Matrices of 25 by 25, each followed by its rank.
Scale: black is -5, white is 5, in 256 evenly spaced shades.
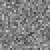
full rank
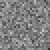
full rank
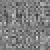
five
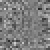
five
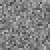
full rank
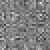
five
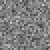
full rank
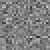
five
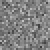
full rank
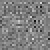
five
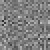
five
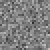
full rank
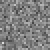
full rank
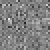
five
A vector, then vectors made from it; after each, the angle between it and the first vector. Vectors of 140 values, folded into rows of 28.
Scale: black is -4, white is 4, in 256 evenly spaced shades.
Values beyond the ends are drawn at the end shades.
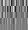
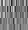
nearly parallel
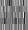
orthogonal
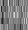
orthogonal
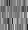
orthogonal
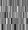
orthogonal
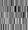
partly aligned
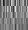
nearly opposite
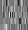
orthogonal
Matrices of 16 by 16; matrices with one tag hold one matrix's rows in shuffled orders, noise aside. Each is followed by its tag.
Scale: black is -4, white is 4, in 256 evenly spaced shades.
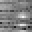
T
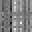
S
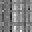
S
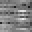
T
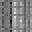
S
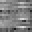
T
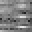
T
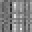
S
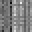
S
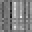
S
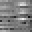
T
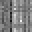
S
